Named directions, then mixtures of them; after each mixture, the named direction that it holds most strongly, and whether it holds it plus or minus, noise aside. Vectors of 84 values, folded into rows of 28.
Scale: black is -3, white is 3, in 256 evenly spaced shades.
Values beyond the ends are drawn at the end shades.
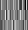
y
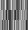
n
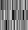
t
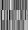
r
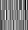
y, plus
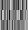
r, plus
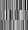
y, plus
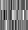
t, minus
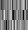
t, plus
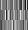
y, plus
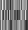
r, minus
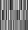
r, minus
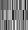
t, plus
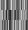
n, plus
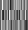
r, minus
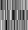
t, plus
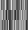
n, plus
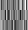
y, minus
